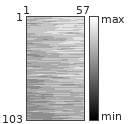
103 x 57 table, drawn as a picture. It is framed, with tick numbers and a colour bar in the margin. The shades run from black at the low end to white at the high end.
Grain: streaks across. Mirror symmetry: none. Ninth with the highest average: top right. Average level on the scale: 70%. Slope: up to the top right.
